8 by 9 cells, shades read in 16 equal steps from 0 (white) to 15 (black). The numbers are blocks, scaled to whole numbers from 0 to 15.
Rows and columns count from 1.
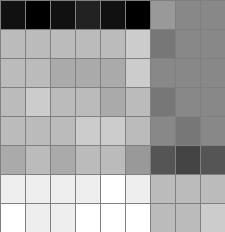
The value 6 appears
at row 1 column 7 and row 6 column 6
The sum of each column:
36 36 38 34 35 36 54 55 52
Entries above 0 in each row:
9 9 9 9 9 9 8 5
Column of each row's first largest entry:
2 7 7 7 8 8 7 7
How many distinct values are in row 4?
5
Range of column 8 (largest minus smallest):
7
